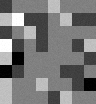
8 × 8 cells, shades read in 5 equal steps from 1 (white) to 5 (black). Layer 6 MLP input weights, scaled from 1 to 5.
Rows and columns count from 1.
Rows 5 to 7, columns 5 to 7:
3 3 3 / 3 4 4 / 3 3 4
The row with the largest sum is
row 6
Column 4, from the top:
3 4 4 4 3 3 2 3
